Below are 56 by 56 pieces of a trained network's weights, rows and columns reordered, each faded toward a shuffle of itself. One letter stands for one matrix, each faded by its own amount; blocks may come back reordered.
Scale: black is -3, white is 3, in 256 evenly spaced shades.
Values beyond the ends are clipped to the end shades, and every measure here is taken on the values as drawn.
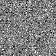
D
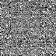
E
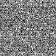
E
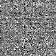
E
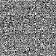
E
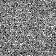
D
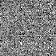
E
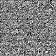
E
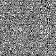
E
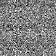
E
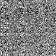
E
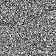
D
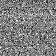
D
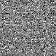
E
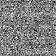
E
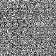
E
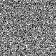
D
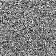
D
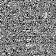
E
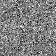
D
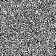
D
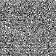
E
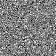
D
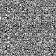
E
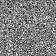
D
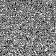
D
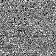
D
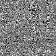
E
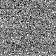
D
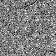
D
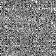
E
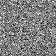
D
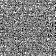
E
